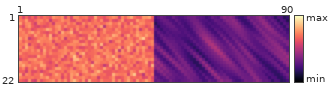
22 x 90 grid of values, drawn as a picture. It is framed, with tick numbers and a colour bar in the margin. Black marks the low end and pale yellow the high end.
The table splits into one row of 2 panels. Panel 1,1: high, fine-grained. Panel 1,2: low, slanting down to the right.
